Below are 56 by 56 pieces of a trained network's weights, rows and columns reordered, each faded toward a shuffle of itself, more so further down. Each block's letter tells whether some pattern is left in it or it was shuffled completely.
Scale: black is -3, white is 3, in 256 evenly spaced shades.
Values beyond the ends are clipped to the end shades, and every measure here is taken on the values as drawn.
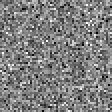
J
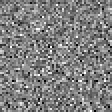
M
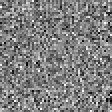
M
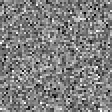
J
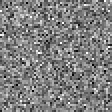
J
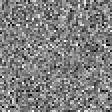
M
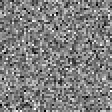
J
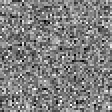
M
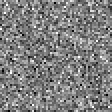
J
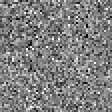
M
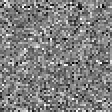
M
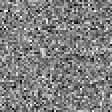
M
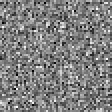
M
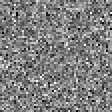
J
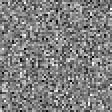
M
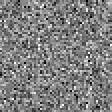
M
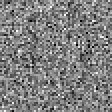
J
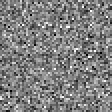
J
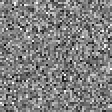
J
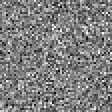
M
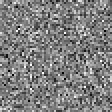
M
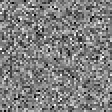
J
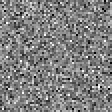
J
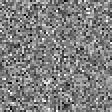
M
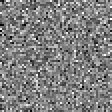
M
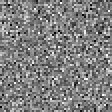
M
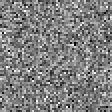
M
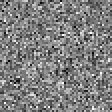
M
